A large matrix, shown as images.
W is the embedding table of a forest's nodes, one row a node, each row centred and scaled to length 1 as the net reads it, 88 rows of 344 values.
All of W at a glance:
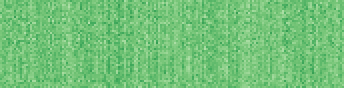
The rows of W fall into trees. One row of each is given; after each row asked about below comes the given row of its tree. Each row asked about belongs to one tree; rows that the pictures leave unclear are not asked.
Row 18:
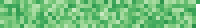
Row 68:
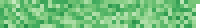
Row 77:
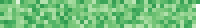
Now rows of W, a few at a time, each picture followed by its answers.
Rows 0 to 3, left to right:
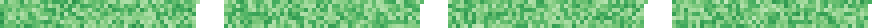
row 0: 68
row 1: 18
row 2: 18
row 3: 77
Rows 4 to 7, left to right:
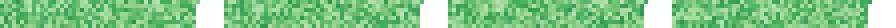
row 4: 18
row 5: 18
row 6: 18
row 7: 77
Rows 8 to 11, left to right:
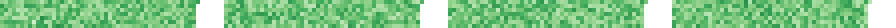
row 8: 77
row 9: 18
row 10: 68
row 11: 68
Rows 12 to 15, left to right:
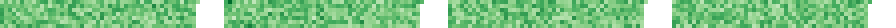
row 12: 68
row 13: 77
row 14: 68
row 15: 18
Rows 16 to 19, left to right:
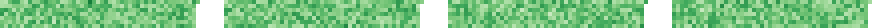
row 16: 68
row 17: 68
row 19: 18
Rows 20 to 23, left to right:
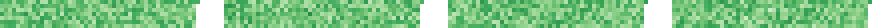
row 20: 77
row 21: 18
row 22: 77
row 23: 77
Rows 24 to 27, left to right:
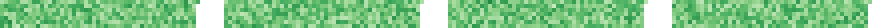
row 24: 18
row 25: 68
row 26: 68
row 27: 18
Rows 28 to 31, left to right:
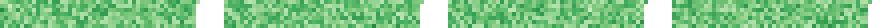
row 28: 68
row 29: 18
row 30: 18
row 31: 18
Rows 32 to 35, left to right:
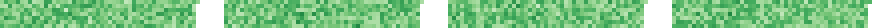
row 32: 68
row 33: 68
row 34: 18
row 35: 77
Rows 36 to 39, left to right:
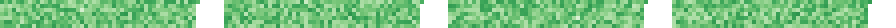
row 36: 77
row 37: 18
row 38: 77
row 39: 77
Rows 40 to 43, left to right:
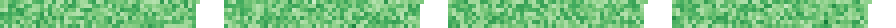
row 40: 18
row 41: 18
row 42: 18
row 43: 18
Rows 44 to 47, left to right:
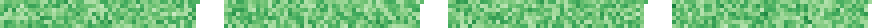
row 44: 77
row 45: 18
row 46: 18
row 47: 68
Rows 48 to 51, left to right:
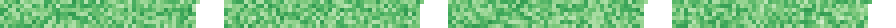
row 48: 68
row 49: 68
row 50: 68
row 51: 77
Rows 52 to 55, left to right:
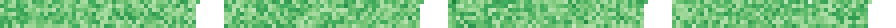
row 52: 18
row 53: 77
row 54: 77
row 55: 68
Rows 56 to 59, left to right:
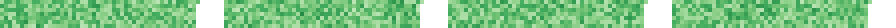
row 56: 18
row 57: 68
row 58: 68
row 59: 68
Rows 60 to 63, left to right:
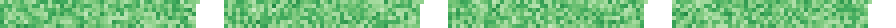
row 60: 68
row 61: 18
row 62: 18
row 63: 68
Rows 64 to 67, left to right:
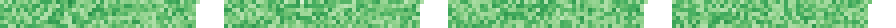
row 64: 68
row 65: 68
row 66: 68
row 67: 18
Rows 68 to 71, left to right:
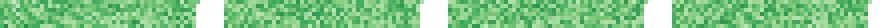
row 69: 68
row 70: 68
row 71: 68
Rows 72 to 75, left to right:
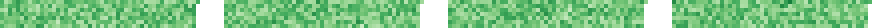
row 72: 18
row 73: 68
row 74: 68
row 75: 77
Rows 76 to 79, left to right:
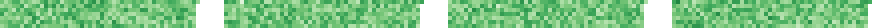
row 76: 68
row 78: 68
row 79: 77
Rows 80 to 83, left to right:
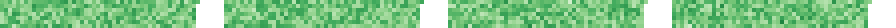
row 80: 77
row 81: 77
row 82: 68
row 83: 18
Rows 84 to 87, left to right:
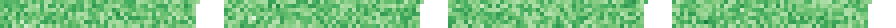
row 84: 18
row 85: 68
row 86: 18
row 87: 18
